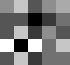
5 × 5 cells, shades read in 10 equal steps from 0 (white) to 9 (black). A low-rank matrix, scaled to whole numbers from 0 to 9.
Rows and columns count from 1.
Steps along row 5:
down up down same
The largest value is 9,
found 2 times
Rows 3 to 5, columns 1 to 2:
6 2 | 0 9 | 6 2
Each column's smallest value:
0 2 0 4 2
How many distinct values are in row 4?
4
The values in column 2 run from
2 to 9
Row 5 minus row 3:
0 0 0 1 -1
